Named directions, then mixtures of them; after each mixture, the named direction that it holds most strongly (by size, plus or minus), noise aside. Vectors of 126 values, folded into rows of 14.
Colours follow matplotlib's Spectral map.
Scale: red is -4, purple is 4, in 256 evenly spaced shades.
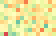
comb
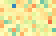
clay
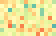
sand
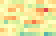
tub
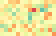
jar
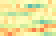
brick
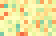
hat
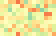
jar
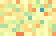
jar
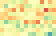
tub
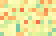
hat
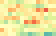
tub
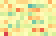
brick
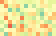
sand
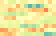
brick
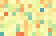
hat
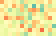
sand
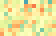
sand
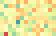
comb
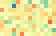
clay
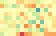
tub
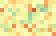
jar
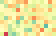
comb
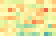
tub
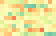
tub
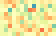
sand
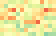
tub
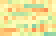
brick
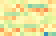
brick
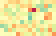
jar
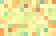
hat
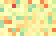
clay
